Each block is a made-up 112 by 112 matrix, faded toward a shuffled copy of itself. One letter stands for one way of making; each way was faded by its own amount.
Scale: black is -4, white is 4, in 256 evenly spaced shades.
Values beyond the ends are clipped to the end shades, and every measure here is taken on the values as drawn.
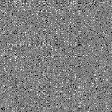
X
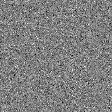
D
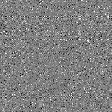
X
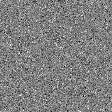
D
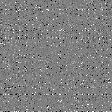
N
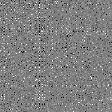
N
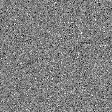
D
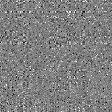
X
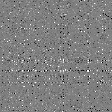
N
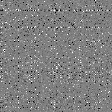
N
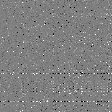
N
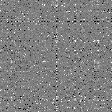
N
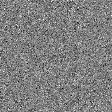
D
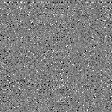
X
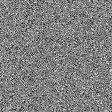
D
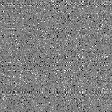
X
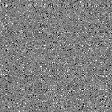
X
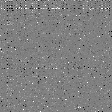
N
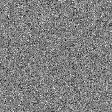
D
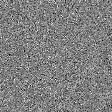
D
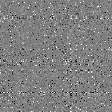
N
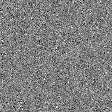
D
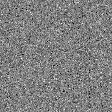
D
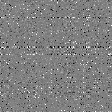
N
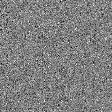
D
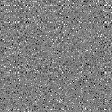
X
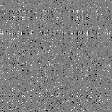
N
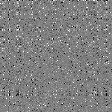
N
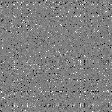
N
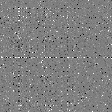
N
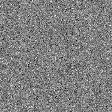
D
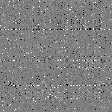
N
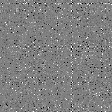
N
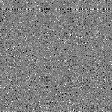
X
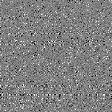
X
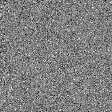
D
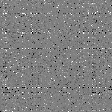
N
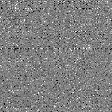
X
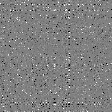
N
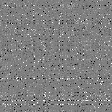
N
